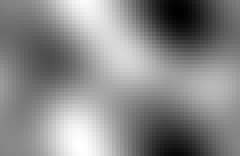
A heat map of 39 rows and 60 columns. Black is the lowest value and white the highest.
Histogram: bell-shaped. Ninth with the lowest average: top right. Grain: smooth.
